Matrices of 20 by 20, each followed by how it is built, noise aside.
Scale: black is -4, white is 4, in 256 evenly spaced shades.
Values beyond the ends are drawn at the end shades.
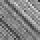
Toeplitz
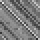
Toeplitz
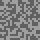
noise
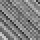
Toeplitz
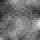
smooth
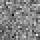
noise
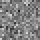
noise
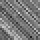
Toeplitz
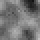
smooth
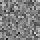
noise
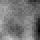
smooth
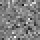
noise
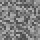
noise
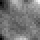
smooth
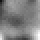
smooth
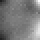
smooth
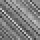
Toeplitz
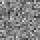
noise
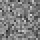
noise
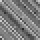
Toeplitz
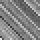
Toeplitz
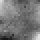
smooth
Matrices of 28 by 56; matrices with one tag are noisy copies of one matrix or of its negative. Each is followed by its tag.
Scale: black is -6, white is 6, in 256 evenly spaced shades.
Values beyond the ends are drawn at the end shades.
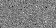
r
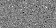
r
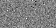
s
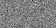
s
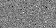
r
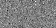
s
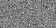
r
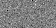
s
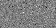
r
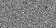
r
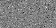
r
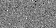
s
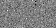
s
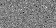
r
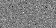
r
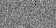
s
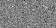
r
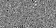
s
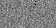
s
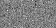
s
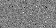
r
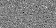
r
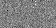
s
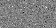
r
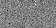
s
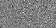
r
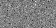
s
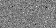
r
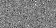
s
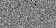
s
